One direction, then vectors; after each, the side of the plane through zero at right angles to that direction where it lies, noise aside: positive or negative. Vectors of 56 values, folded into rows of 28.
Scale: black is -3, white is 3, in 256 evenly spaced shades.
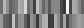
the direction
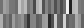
positive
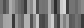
negative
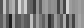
positive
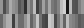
negative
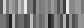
positive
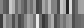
negative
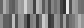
positive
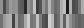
negative
